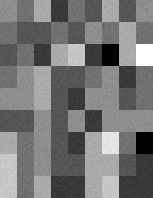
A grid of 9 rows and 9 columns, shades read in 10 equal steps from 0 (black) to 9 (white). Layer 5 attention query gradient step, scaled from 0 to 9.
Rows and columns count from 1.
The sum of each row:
38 36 39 36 38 36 38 39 38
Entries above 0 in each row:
9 9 8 9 9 9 8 9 9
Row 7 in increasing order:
0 2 3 4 4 5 6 6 8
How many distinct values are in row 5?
5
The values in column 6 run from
2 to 6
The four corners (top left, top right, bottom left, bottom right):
5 5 7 2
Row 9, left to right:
7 4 6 2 2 6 7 2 2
